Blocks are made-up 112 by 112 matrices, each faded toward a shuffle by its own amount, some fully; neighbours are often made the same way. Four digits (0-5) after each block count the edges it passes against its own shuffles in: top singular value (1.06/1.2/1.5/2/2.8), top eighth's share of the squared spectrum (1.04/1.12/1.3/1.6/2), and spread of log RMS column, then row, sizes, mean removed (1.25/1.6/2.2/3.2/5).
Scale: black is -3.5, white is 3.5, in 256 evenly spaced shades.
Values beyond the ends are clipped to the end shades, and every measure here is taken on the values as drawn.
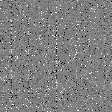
4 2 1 0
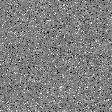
3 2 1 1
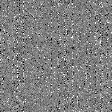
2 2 3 0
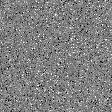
2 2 0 0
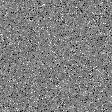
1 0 0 0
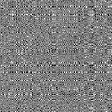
5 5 3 4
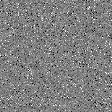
3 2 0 1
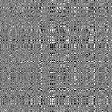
5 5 4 4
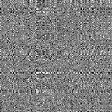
5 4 3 3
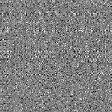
4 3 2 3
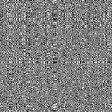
5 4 3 3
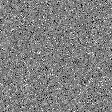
2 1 0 0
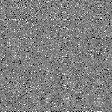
4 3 2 2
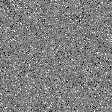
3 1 0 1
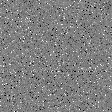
2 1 0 0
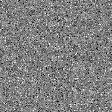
3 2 1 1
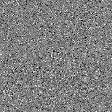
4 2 1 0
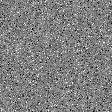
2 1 0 0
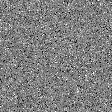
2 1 0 0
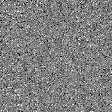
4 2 1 1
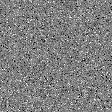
2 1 0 0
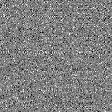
4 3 1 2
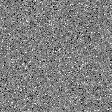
3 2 0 0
